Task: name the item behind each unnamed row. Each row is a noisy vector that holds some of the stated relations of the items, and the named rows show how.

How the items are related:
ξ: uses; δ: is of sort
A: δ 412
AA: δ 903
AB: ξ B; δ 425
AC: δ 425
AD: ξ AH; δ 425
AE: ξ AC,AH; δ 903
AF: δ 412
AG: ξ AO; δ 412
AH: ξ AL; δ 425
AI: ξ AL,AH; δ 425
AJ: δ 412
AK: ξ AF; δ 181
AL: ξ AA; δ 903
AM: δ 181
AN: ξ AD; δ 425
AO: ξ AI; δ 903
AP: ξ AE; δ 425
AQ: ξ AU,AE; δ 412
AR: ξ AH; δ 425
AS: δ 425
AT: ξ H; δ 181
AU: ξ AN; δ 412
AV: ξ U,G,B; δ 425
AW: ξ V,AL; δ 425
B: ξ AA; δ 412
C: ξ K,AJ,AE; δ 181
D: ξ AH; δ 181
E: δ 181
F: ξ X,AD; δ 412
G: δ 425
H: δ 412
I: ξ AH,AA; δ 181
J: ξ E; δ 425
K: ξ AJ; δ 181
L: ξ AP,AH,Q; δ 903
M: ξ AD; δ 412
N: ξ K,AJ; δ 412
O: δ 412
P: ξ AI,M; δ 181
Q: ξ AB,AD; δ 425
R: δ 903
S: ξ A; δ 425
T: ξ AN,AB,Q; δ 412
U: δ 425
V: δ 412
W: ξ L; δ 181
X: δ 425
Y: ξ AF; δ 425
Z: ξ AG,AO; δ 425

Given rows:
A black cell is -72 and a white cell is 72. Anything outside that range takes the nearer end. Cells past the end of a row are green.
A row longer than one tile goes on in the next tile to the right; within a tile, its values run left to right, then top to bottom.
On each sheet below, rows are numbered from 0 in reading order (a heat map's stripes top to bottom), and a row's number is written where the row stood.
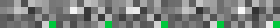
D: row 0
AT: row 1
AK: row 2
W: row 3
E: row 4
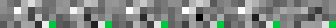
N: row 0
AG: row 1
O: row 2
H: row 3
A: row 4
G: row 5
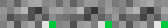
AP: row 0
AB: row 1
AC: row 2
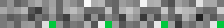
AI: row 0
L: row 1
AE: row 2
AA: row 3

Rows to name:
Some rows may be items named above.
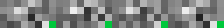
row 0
B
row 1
AT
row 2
AM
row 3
V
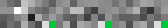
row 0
A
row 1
AS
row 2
Q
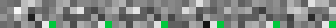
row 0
AJ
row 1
Y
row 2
Y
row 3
T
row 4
AV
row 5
AO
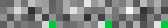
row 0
K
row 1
R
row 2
E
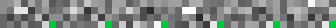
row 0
AK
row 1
K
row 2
J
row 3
AF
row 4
Z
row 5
AE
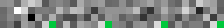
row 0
H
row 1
S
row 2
AH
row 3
C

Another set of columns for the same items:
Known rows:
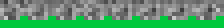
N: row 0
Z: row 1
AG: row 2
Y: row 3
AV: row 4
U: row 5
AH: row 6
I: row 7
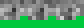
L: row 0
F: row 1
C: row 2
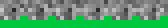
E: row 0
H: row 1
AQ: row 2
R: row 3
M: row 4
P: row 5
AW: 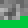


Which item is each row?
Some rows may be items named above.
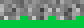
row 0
J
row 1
AM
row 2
AT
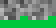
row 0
N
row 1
AS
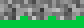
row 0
A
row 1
AJ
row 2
H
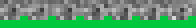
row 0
V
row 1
AB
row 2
O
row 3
H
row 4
T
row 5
T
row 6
K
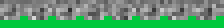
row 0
AI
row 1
K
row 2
AE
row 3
S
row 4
AK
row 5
AO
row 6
AH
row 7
B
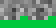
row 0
AM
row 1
AF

